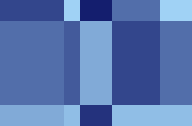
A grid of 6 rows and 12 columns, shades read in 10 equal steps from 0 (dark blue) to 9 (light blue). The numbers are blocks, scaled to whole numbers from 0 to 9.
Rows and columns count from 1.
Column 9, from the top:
4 2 2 2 2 8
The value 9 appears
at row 1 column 5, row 1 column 11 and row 1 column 12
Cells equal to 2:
16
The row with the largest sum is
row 6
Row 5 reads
4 4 4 4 3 7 7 2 2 2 4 4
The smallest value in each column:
2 2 2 2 3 0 0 2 2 2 4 4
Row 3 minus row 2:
0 0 0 0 0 0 0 0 0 0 0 0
